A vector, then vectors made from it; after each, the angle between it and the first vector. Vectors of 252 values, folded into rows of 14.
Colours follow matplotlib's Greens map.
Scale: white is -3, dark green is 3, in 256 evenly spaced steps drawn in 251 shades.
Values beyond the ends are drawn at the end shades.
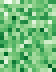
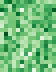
partly opposed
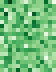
partly opposed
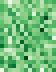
partly aligned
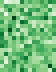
nearly parallel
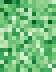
nearly opposite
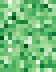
partly aligned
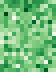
partly opposed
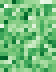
orthogonal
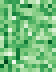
partly opposed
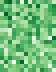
partly opposed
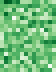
nearly opposite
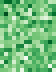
nearly opposite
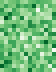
partly opposed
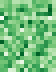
orthogonal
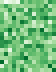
nearly parallel
